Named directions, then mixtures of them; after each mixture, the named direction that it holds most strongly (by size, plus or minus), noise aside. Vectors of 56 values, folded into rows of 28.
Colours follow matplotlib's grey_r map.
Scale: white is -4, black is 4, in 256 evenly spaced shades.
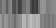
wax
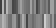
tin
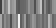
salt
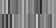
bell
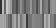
tin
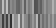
bell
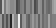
salt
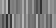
bell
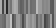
tin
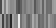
salt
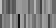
salt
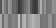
wax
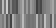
bell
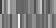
salt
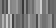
bell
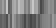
wax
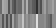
bell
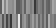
salt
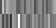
salt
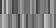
tin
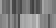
wax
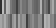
tin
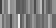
salt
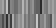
bell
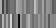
salt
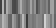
tin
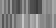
wax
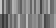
tin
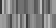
salt
